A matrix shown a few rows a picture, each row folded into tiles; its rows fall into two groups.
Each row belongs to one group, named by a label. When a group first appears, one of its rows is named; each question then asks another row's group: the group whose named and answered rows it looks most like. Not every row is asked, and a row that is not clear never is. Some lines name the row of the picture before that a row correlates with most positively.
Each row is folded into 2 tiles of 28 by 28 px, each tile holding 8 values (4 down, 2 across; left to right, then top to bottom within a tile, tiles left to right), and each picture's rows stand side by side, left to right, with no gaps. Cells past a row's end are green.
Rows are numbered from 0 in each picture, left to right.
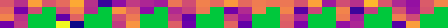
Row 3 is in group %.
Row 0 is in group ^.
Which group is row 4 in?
%
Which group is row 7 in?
^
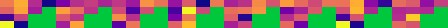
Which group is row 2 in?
^
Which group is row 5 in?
%
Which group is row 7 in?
%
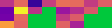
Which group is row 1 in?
%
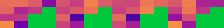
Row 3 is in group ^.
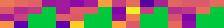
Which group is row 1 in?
^
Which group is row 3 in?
%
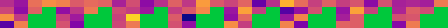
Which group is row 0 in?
^
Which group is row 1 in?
%
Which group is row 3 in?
%
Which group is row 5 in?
%
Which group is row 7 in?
^
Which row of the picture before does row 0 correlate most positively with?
1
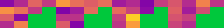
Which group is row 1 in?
%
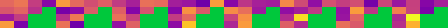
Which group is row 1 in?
%
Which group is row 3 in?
^
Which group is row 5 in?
%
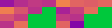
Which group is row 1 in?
%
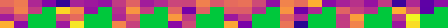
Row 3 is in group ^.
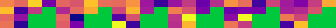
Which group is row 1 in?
%
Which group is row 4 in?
%
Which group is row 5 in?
^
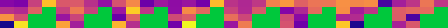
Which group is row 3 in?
^
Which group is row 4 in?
^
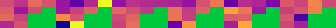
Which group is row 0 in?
^
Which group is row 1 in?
^
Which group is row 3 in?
^
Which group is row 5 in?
%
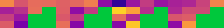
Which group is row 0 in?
%
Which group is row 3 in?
^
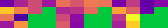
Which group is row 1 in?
%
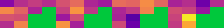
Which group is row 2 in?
%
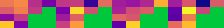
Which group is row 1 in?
^
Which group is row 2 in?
^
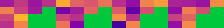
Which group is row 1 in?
%
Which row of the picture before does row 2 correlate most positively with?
2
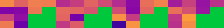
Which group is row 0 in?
%
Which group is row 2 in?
^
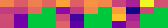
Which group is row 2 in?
^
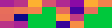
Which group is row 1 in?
^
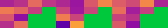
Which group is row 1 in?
^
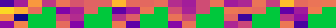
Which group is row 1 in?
%
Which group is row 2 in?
%
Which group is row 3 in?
^
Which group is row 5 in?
%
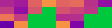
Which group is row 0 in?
^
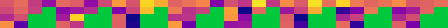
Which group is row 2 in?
%
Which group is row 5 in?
%
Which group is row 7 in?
%
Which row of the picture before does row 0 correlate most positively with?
1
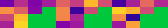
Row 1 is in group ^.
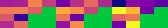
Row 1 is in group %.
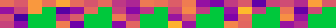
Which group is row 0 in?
%
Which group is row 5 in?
^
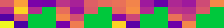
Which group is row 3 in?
^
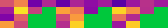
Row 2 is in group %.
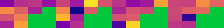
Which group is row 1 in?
^
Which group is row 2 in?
^
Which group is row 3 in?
%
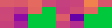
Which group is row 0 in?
%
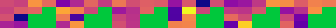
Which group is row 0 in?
%
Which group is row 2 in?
%
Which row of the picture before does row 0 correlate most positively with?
1
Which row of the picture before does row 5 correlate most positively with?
0
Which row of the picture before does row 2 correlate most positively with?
0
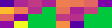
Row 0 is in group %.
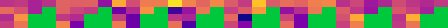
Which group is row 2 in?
%
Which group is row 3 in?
%
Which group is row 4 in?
%
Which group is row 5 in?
%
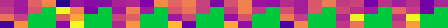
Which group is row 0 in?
^
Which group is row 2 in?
^
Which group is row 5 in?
^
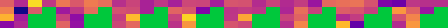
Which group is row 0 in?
^
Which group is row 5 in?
^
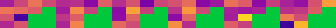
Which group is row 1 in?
^
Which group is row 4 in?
%
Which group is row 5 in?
^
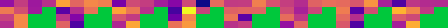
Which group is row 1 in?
%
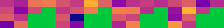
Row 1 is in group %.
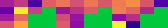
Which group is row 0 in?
^
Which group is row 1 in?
%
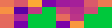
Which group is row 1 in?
^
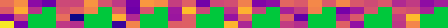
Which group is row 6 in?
%
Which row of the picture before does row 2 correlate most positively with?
1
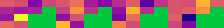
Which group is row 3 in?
%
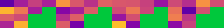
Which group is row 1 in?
%
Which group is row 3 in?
^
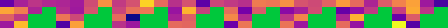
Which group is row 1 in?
^
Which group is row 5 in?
%
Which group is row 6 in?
%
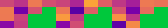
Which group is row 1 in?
^
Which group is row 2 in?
^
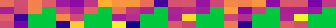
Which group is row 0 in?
%
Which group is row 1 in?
^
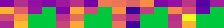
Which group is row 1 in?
^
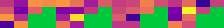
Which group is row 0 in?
^
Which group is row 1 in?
%
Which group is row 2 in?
%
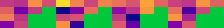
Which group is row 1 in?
%
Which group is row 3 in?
^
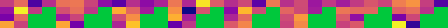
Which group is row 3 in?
^
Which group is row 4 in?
^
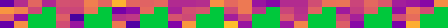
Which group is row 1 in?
%
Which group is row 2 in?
%
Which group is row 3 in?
^
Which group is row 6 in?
%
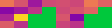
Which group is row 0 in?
%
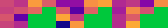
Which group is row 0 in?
%
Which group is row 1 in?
^
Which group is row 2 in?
^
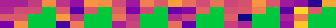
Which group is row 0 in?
^
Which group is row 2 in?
^
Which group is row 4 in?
%
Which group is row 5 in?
^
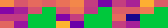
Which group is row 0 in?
%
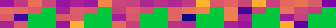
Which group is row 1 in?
^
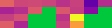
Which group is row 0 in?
%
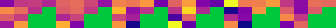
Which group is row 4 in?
%
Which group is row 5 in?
^
